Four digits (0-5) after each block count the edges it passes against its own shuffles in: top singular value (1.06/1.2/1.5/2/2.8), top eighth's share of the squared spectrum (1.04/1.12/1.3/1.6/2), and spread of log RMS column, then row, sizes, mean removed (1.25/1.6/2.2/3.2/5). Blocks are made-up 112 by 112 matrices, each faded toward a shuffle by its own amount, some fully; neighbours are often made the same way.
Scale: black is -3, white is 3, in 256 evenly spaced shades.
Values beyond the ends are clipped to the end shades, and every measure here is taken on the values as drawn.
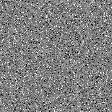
0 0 1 0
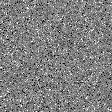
0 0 0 0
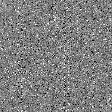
1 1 2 0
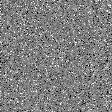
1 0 1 0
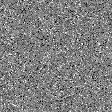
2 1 0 0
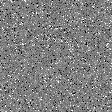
2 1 0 0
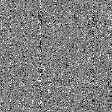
2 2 3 2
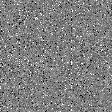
1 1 2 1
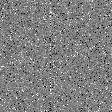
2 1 1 0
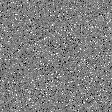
0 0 0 0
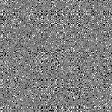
5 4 3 3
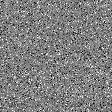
2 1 0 0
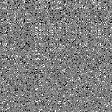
4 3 2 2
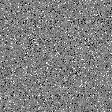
3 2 0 1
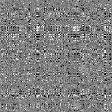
5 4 3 3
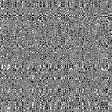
5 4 3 3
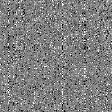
4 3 3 1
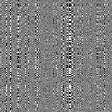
5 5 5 3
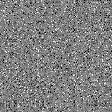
4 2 1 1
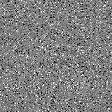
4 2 1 1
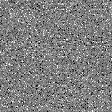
3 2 1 0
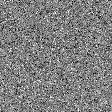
0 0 0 0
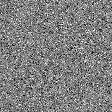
0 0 0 0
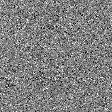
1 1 0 2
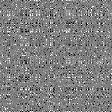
5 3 3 3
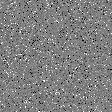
0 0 0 0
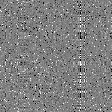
4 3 2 0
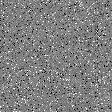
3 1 0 0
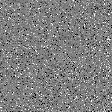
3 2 1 0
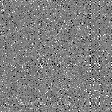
4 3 2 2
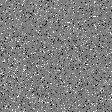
0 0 0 0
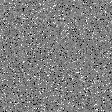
2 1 0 0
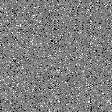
4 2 1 0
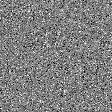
0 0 0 0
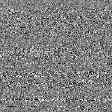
1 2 0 4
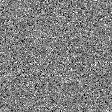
0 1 0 2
